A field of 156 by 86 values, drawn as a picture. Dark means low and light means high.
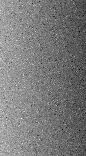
The values follow a bell shape. Fine speckle covers the field. No regular stripes run through it. There is an overall slope up to the left. No row or column stands out. Overall the values sit about 50% of the way up the scale.
